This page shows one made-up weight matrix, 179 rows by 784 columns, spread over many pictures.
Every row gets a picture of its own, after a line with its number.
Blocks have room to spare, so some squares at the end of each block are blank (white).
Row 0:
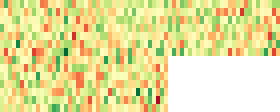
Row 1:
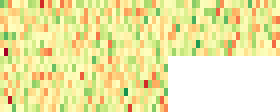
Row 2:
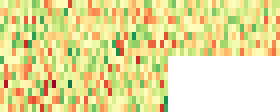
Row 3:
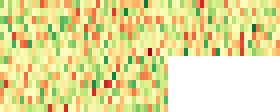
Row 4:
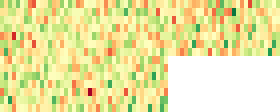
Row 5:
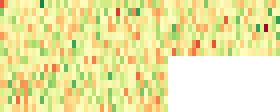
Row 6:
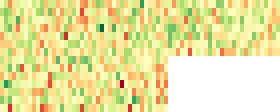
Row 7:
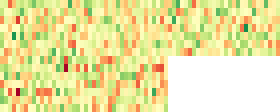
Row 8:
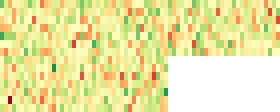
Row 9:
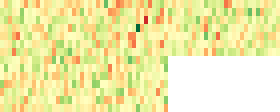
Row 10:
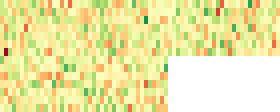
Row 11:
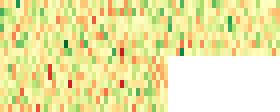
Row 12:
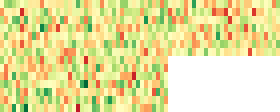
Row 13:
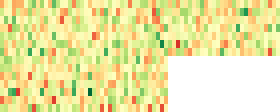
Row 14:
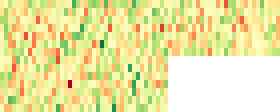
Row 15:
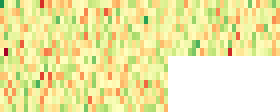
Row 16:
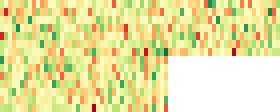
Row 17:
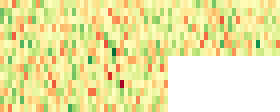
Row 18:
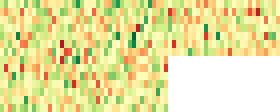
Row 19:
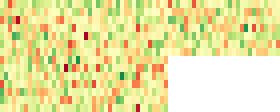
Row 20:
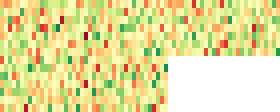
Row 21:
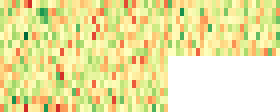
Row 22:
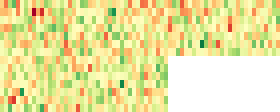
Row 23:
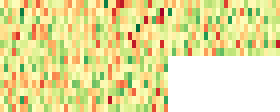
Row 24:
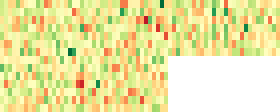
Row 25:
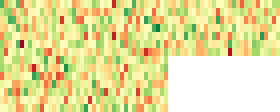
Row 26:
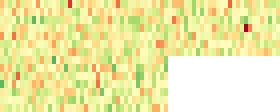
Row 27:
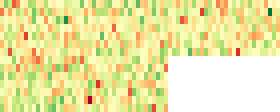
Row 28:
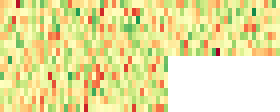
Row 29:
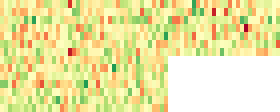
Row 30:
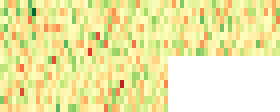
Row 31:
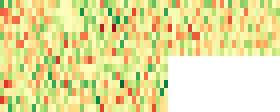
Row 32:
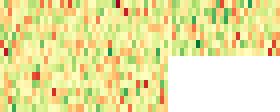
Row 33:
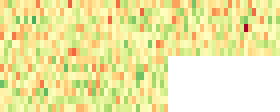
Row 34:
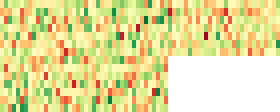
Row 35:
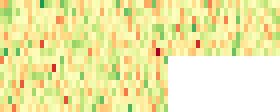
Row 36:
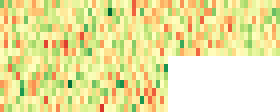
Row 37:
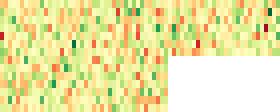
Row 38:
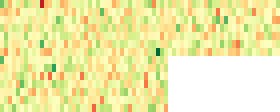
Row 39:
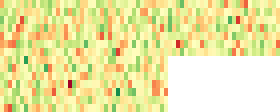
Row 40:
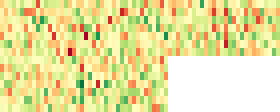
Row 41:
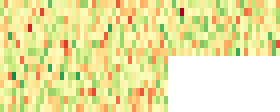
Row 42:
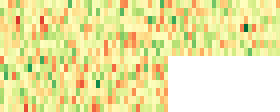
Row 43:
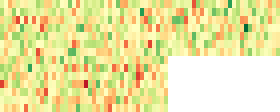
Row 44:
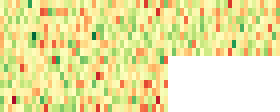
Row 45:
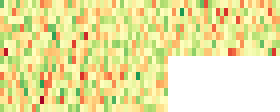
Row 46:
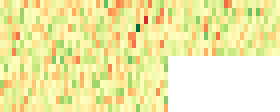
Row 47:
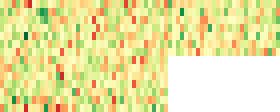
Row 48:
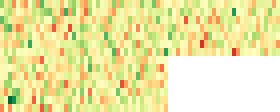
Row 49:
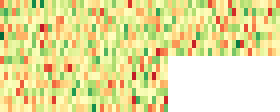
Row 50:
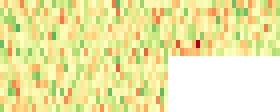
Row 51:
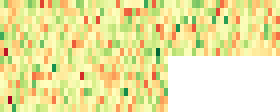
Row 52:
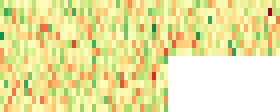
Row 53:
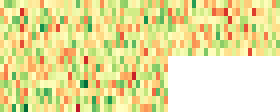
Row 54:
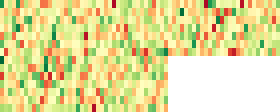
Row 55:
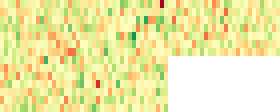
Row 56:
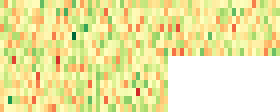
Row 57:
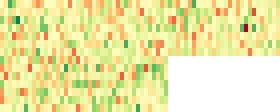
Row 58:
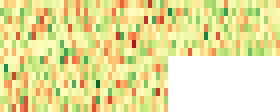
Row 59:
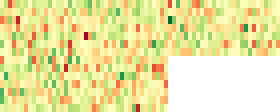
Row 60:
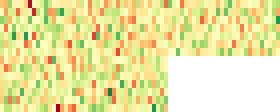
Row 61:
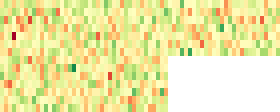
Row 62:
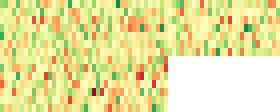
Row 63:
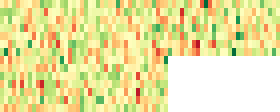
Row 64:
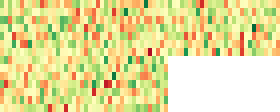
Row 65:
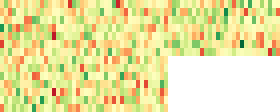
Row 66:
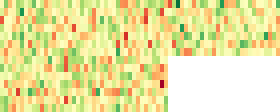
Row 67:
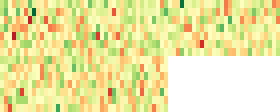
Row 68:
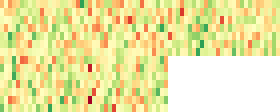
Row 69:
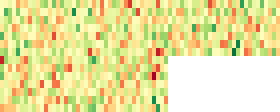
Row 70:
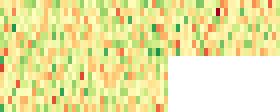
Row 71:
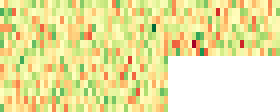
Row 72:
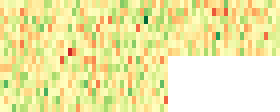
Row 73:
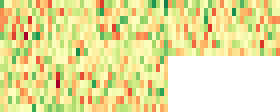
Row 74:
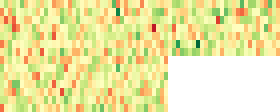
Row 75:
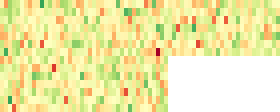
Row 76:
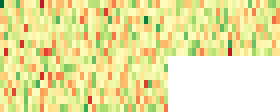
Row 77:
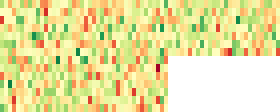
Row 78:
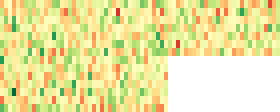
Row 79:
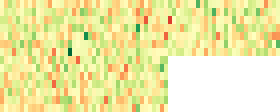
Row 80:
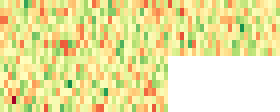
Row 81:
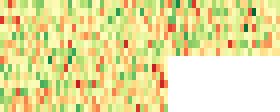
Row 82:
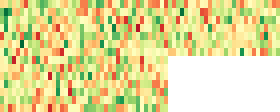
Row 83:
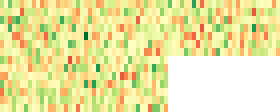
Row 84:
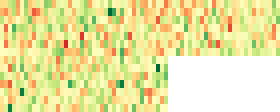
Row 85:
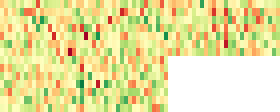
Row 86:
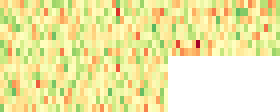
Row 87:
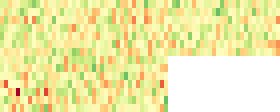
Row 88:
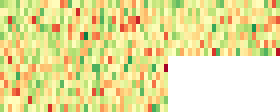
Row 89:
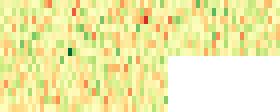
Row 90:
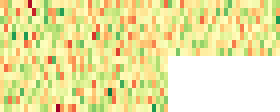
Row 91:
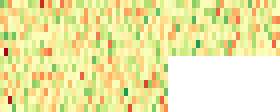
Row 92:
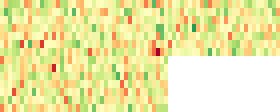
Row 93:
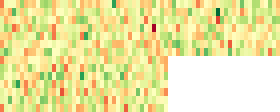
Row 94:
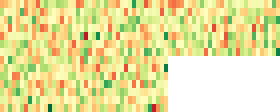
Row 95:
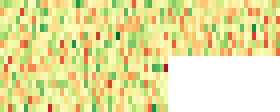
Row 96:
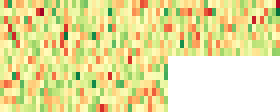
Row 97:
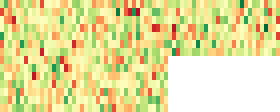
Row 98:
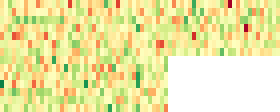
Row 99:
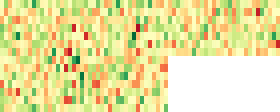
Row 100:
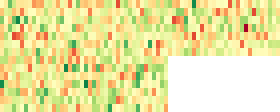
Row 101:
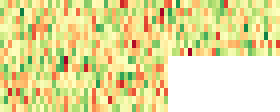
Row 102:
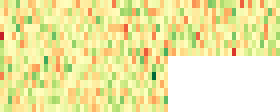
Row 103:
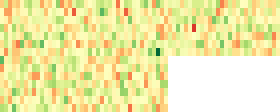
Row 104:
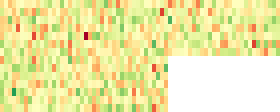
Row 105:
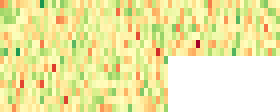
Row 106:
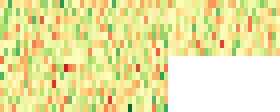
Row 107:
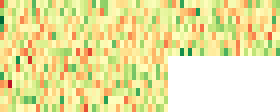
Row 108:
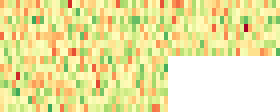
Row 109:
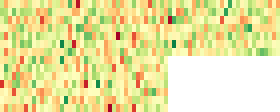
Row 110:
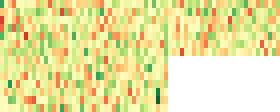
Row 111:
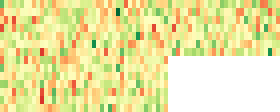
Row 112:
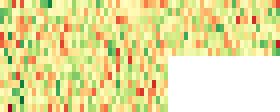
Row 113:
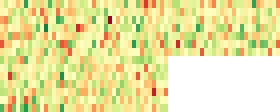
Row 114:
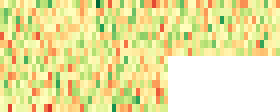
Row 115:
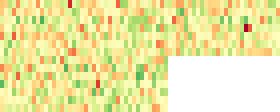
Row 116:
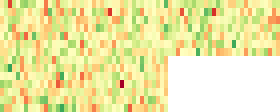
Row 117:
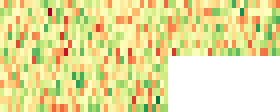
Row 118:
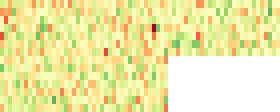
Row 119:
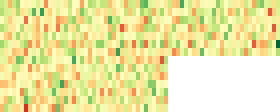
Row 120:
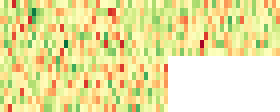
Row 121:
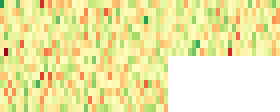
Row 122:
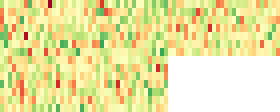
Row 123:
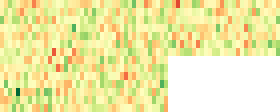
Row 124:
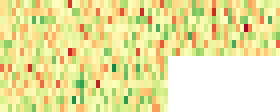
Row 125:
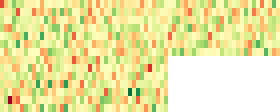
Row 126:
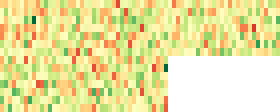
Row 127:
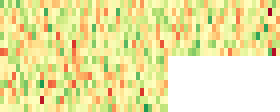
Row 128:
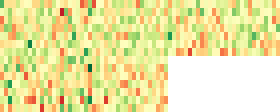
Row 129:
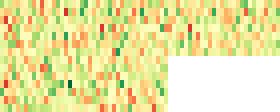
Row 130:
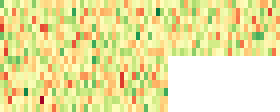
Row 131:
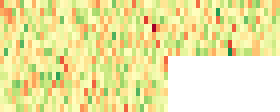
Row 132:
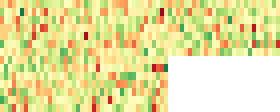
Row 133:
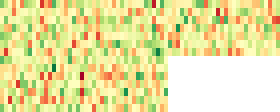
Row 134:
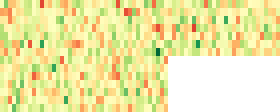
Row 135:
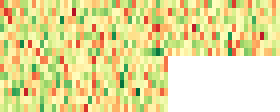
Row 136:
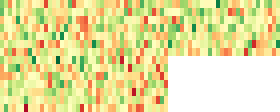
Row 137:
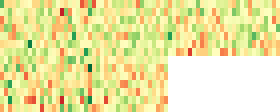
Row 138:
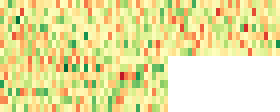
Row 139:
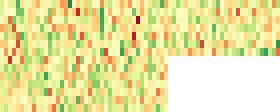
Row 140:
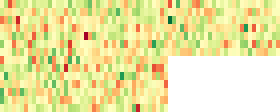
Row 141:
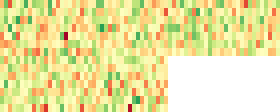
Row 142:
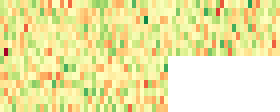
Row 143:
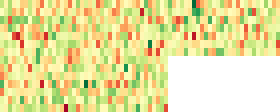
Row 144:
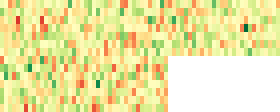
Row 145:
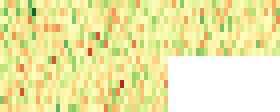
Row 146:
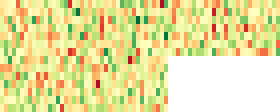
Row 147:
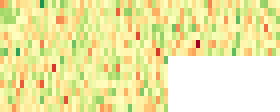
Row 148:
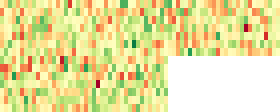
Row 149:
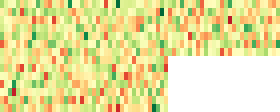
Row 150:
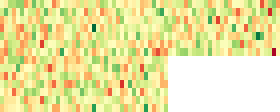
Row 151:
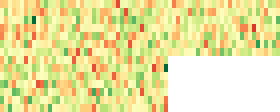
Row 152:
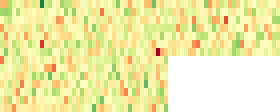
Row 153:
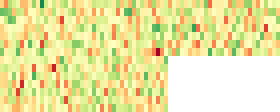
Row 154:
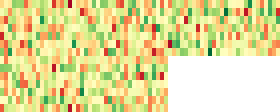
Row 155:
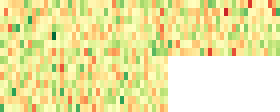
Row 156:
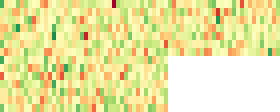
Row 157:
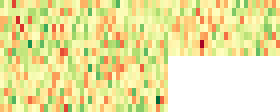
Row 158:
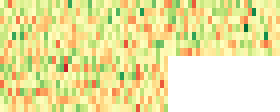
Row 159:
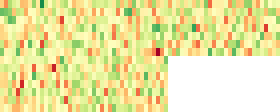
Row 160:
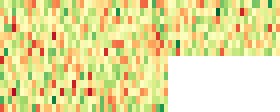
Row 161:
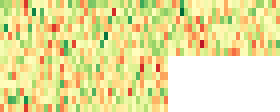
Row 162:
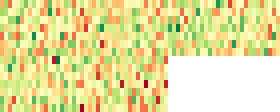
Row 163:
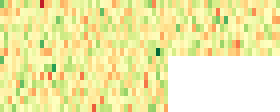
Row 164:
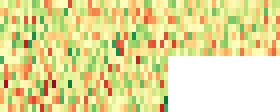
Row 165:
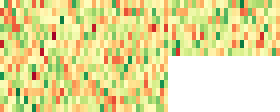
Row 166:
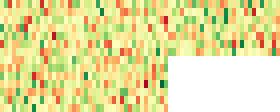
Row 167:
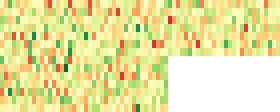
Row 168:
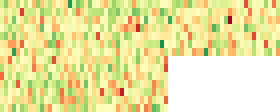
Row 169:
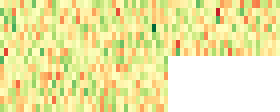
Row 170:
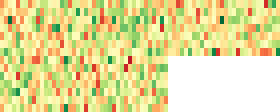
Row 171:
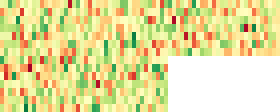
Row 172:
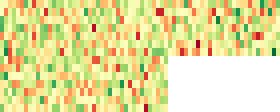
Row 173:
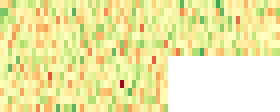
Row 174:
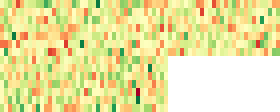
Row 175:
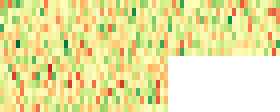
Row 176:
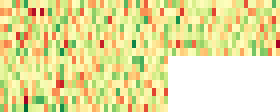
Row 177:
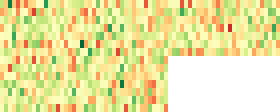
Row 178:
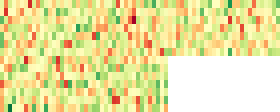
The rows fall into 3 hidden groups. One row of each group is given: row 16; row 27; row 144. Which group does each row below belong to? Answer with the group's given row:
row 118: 16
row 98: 144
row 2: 144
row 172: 16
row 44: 27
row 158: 144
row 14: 27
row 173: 27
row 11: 27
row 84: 27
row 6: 27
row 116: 27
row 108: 144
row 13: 16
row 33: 144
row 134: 16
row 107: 27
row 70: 16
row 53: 144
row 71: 16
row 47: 27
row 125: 27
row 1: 16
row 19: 144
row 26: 144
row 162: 27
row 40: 144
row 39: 27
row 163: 16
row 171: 144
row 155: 16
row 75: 16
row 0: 27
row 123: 144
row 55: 144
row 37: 16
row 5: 16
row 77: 27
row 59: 144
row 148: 144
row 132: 144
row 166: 16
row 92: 16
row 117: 27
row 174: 27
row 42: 144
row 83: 144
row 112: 27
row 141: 27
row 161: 27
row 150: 16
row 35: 16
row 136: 27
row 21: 27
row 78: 16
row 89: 144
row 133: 16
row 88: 144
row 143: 144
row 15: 16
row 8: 16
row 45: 16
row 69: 16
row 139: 144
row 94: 144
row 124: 144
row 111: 16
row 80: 27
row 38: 16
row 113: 27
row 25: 16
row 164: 144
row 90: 27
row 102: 16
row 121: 16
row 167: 144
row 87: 144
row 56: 27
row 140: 144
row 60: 27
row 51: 16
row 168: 144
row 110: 27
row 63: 16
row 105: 16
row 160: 16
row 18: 144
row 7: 144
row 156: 16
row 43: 144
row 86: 16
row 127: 16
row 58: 144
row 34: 144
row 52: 16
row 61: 27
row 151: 144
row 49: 16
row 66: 144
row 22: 27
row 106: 16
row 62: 144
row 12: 144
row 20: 144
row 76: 16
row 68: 27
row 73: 27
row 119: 27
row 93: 16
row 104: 144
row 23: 144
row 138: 144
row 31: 27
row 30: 27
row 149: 144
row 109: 144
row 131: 16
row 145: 27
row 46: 144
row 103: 16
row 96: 27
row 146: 144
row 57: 144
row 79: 144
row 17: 27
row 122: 27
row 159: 16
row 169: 16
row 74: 16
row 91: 16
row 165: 16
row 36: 27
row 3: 144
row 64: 144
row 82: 27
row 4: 16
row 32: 16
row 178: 27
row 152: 16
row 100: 144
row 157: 27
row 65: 16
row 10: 16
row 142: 16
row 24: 144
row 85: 144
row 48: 27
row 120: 27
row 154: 16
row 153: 16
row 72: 144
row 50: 16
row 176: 27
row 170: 144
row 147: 16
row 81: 144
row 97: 16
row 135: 16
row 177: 27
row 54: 16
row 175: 27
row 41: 27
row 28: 144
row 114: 27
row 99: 144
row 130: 16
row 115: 144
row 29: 144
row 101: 144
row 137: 27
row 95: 144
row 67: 27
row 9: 144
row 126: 144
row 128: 27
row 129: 27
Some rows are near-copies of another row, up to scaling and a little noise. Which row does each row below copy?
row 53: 12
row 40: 85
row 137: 128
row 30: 145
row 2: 164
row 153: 159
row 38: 163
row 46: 9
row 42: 144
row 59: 140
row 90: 60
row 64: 3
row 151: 126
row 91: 1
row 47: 21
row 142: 10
